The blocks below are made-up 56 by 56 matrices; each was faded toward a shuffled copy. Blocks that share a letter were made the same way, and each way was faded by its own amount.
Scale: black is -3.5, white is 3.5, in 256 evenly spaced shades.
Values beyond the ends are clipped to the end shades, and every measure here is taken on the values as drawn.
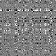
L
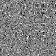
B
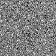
B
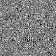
B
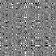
L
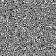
B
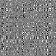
L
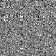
B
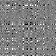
L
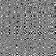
L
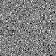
B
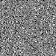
B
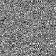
B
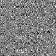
B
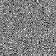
B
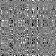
L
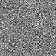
B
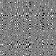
L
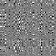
L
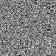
B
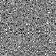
B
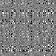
L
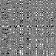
L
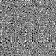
B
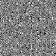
B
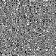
B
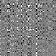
L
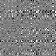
L
